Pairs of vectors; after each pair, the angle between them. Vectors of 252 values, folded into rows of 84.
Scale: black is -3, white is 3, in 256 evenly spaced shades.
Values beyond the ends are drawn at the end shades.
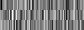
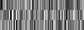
nearly parallel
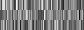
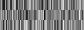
nearly opposite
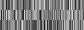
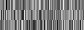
nearly parallel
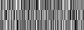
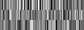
orthogonal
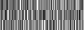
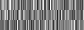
orthogonal
